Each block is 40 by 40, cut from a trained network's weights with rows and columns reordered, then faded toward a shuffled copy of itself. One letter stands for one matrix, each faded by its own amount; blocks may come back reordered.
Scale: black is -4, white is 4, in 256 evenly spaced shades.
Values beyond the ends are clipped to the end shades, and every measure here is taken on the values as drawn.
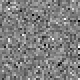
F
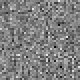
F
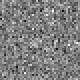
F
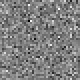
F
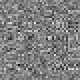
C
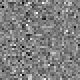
F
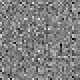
F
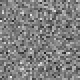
C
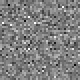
F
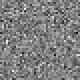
F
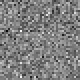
C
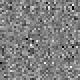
F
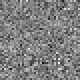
C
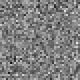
C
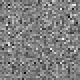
F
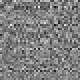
C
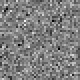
F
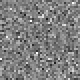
F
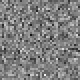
C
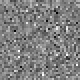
F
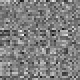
C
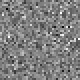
F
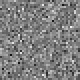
F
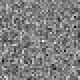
F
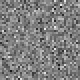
F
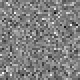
F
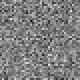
C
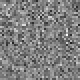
C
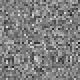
C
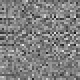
C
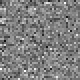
F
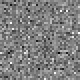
F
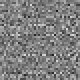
C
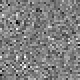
F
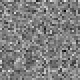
C
